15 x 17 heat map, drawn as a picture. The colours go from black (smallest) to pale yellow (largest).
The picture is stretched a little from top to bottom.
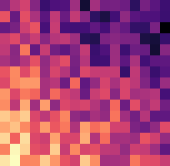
The values follow a bell shape. No regular stripes run through it. The ninth with the lowest average is the top right. There is an overall slope up to the bottom left. The bottom left is the ninth with the highest average.
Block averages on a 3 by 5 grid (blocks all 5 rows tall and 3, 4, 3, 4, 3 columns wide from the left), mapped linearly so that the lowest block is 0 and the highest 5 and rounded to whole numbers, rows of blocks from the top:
2 1 1 1 0 / 3 3 2 2 1 / 5 4 3 2 2
